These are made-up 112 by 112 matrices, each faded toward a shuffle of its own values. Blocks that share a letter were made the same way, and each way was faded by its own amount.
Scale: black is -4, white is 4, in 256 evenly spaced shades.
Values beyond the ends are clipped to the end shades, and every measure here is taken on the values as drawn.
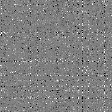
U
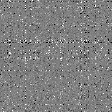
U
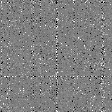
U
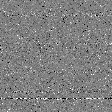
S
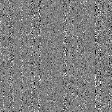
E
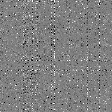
U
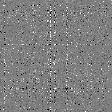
U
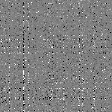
U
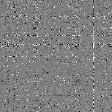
U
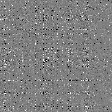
U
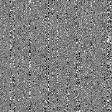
E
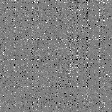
U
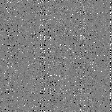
U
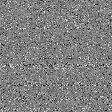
S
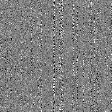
E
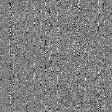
E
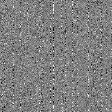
E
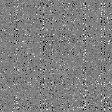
U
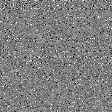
S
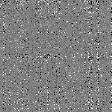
U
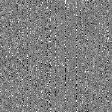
E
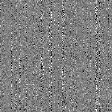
E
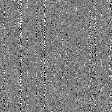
E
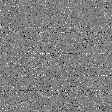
S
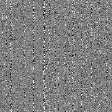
E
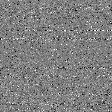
S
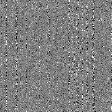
E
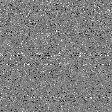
S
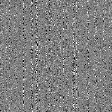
E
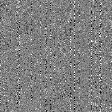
E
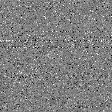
S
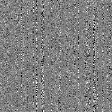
E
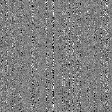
E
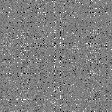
U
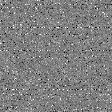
S
